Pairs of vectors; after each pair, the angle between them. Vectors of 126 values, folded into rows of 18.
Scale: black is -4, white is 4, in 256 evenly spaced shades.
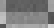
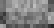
nearly opposite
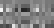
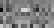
nearly opposite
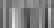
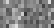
partly aligned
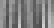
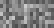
orthogonal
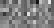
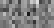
nearly opposite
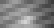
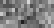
partly opposed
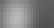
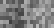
partly opposed
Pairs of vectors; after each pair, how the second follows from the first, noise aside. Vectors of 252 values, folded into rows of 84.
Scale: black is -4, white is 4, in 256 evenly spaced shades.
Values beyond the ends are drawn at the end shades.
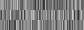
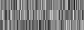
reversed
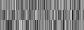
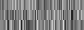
sign-scrambled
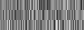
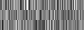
reversed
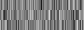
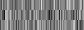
sign-scrambled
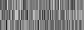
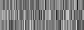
reversed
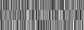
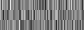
reversed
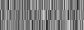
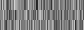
reversed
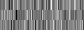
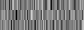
sign-scrambled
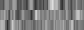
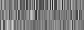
sign-scrambled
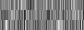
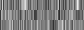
reversed
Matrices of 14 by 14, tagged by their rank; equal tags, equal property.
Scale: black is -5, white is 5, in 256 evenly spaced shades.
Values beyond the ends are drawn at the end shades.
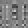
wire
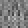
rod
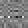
wire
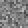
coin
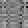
rod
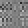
rod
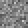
coin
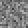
coin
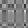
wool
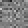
rod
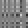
wool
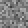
coin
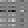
wool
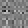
wire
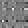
wire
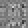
rod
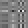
wool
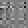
wire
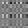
wool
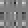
wool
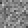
coin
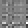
wire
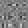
rod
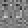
rod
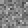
coin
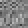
rod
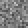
coin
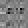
wire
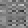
wire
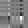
wool
